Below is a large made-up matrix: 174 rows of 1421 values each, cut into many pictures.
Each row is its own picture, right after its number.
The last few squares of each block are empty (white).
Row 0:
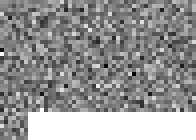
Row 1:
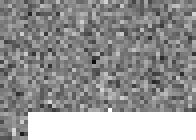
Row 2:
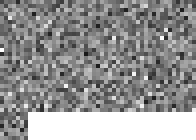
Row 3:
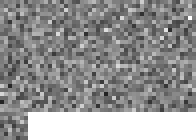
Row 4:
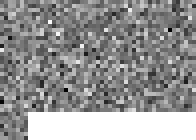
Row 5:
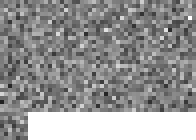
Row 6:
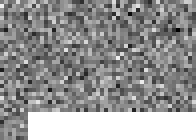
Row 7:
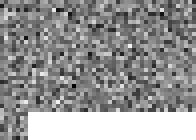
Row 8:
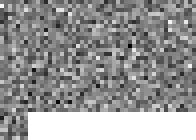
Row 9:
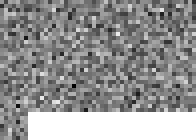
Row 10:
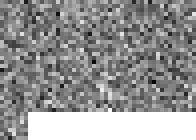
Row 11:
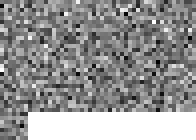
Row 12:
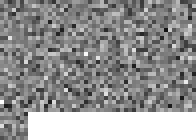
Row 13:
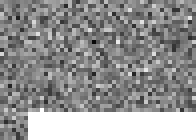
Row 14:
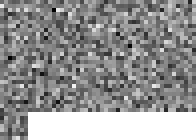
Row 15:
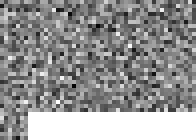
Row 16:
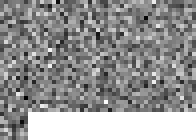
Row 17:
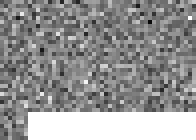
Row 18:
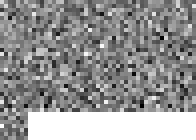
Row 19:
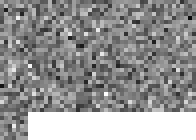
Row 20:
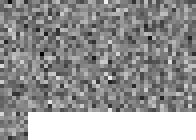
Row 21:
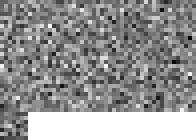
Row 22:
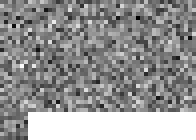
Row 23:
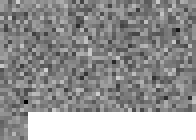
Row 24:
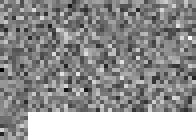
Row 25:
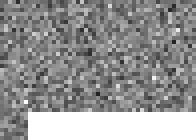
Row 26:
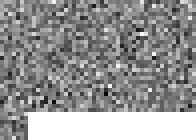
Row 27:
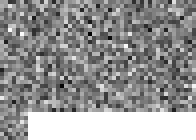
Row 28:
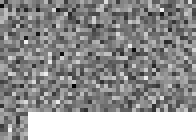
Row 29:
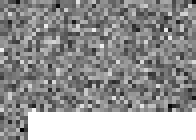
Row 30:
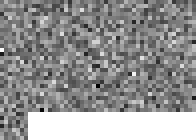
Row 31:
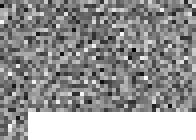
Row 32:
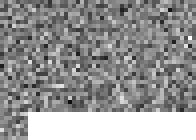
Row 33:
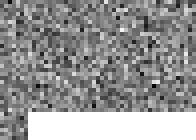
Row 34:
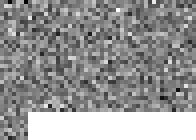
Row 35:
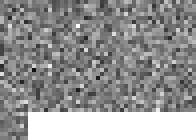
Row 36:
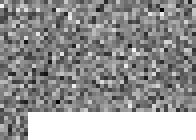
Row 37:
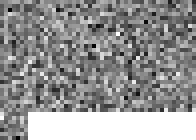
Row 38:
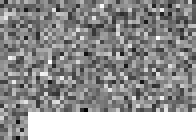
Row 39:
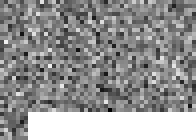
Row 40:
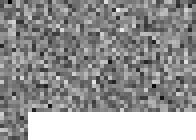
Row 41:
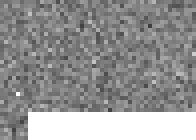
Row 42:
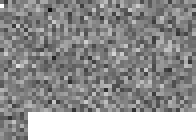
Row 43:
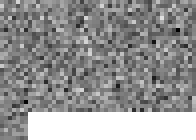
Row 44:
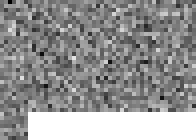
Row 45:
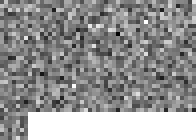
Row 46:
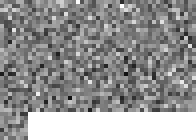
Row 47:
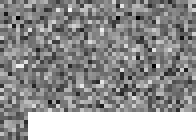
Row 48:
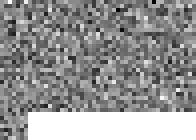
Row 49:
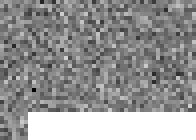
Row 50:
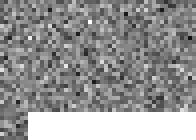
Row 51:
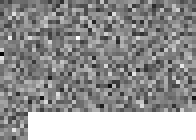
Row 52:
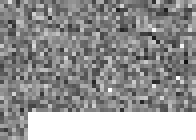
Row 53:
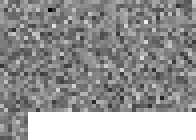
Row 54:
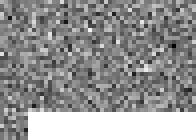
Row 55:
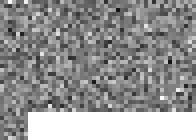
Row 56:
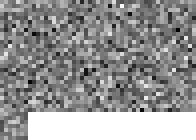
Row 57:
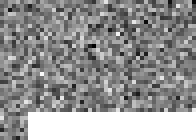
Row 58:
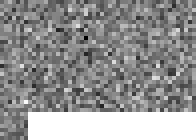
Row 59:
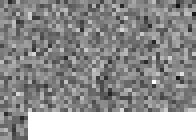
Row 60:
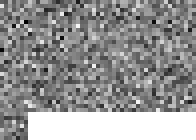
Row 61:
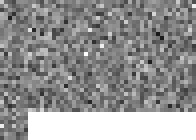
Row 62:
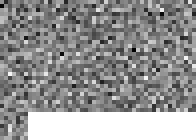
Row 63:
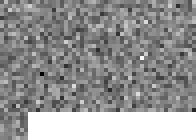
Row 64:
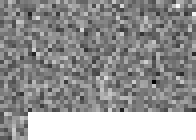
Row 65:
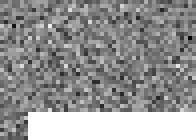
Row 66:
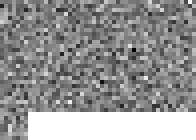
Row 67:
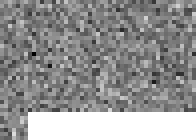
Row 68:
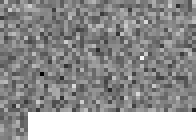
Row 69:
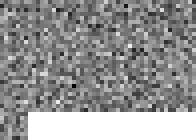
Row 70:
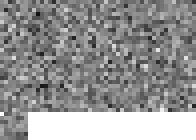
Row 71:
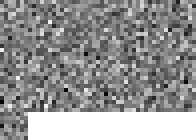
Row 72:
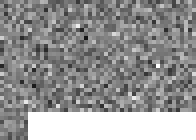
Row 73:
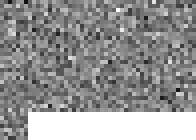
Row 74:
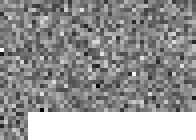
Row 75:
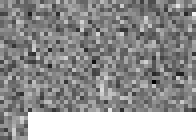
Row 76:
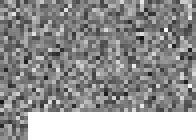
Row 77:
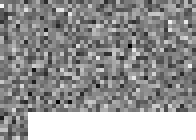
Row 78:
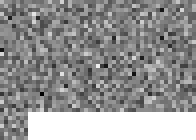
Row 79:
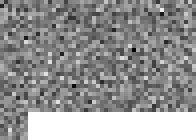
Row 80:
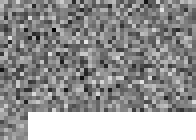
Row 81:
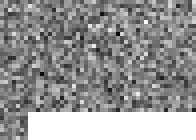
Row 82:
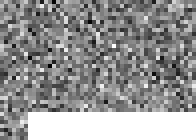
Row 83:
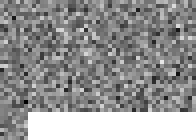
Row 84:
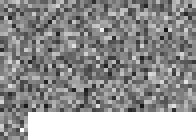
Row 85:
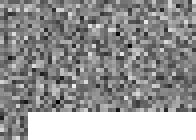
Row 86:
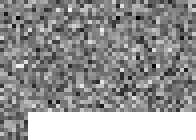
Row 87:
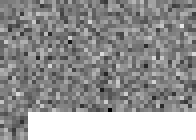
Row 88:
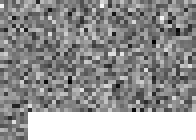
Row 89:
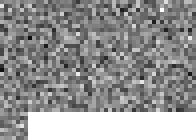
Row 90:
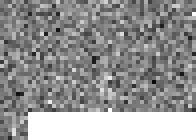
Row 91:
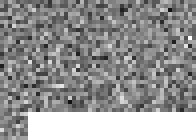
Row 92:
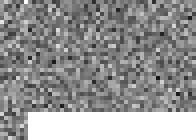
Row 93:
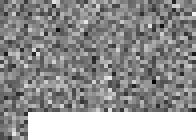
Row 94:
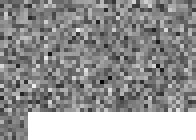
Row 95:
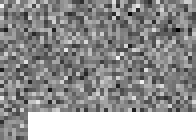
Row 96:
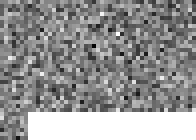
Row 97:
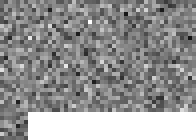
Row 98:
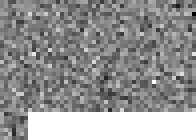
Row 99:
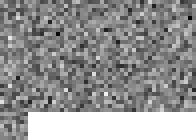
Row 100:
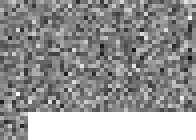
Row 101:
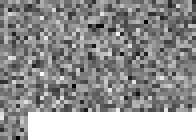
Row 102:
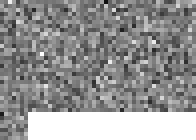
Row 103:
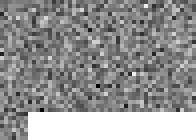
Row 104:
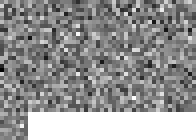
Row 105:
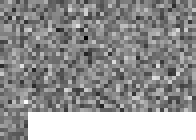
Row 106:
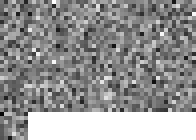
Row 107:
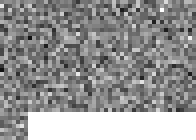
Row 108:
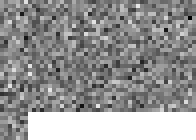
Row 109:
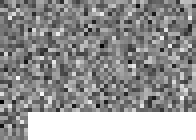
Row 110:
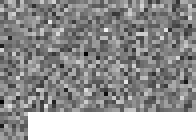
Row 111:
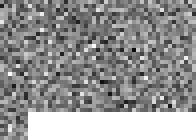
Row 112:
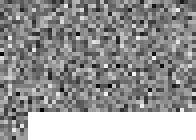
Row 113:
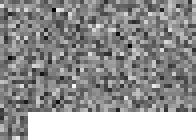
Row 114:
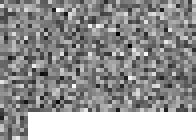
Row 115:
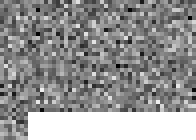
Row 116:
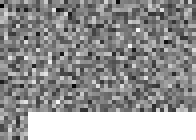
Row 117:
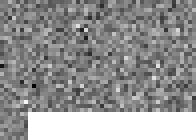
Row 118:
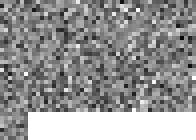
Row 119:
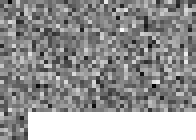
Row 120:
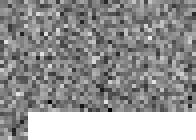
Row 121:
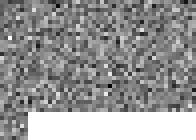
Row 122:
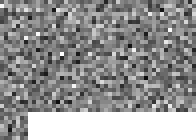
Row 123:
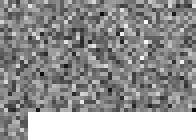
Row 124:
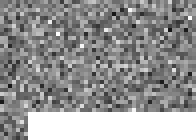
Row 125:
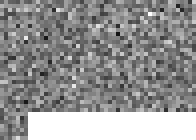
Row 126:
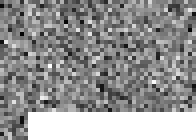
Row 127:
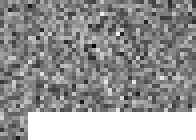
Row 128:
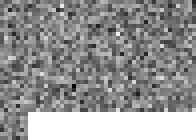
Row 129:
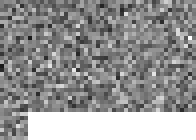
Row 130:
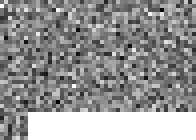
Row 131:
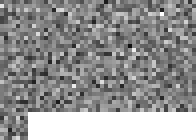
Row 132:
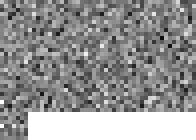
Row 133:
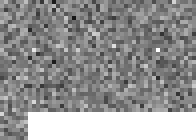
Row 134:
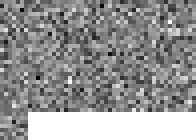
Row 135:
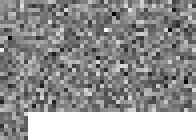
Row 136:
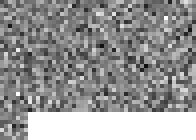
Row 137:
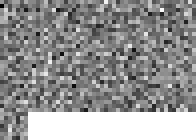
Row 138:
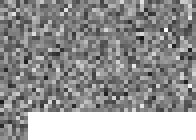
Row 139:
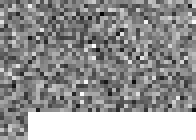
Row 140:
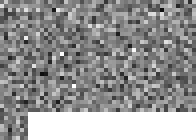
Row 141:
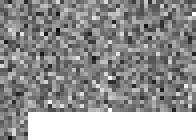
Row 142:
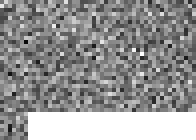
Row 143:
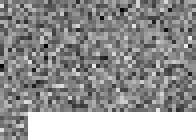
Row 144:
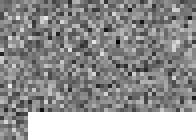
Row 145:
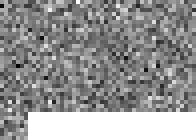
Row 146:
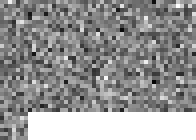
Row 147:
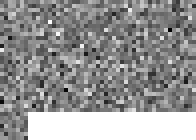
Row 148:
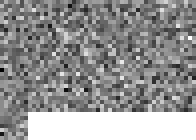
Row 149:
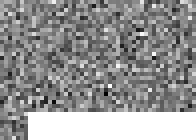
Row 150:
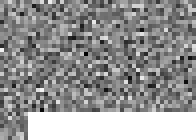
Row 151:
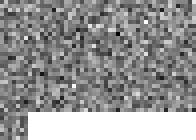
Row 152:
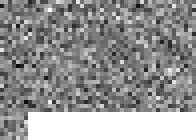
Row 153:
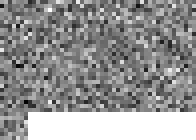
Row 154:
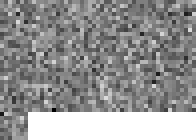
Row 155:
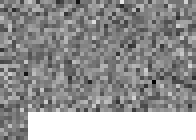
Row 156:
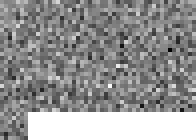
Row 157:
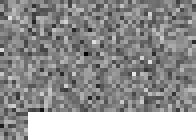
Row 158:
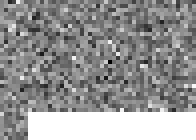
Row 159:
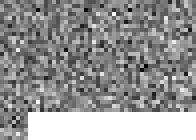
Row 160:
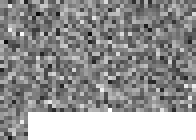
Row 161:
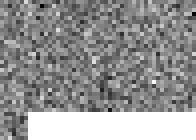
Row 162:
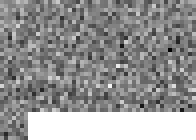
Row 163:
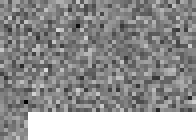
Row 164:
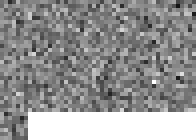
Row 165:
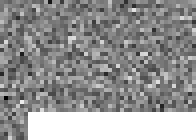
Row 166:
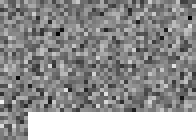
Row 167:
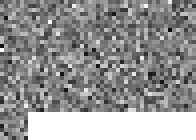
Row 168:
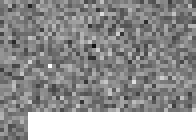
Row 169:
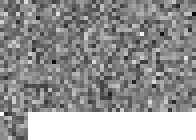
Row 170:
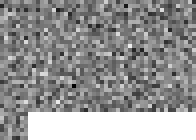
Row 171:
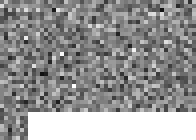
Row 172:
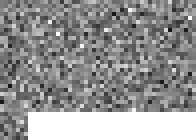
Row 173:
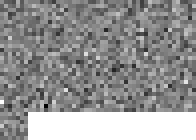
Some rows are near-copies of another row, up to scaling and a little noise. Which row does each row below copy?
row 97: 50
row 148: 24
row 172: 124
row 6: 95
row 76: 138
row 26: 149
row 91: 32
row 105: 58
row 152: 153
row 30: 74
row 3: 5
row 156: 162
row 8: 77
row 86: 47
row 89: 107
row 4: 147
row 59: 164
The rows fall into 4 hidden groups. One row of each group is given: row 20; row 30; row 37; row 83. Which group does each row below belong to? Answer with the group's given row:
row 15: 37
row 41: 20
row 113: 37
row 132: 30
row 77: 37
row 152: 83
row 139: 37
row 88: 83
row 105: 83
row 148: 83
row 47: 83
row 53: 37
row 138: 30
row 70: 20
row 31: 37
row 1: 20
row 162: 30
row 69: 37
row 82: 20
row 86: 83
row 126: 20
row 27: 20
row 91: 83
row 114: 37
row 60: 83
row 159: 30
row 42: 83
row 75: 20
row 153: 83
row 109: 30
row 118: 83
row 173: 30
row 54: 30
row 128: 37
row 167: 30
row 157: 30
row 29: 30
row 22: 83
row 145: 83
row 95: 83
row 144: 30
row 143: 83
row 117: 83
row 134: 83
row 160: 20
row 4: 30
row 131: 37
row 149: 30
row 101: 37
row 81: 37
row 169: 20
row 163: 83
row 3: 30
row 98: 20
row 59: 20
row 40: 20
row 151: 37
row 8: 37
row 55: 20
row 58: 83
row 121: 30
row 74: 30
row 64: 20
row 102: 20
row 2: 30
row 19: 30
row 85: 37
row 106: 20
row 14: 37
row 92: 20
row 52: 20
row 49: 20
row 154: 20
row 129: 83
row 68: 37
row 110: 30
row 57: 37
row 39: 20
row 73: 20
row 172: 30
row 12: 30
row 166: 30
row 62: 37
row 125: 37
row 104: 83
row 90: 20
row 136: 30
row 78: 30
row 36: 37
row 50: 83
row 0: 30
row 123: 37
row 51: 30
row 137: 37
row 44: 20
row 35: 83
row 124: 30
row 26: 30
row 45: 37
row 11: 83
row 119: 20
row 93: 20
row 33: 20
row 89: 83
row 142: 37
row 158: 20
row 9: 37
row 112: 30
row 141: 20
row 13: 30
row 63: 37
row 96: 37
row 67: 20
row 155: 83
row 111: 37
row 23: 83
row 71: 30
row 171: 37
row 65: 83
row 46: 83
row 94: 83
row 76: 30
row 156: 30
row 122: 37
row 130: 37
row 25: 83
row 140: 37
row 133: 20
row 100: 30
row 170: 37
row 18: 30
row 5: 30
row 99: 30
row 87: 20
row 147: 30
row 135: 30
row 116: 37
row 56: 83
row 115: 30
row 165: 30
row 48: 20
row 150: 30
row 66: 37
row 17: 30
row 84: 30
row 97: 83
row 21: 83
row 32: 83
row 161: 20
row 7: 37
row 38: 37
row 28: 37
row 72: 83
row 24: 83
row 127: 37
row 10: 20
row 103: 30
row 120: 20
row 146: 20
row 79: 37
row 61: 30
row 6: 83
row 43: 83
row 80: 83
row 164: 20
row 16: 20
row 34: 20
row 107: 83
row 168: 37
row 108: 30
